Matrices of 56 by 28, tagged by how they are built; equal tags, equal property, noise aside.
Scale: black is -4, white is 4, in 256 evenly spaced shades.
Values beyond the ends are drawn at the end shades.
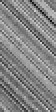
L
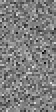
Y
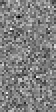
Y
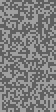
Y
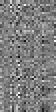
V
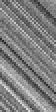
L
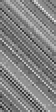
L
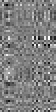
V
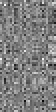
V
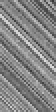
L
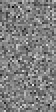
Y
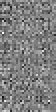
V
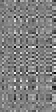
V
